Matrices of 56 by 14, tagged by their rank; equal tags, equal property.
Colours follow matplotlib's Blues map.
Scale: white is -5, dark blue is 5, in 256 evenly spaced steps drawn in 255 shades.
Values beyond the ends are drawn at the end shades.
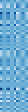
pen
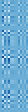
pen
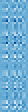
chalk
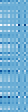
pen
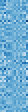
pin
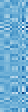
chalk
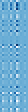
pen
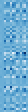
chalk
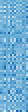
pin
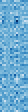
pin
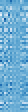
pin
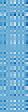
pen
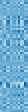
chalk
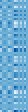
pen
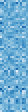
pin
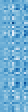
chalk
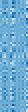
chalk
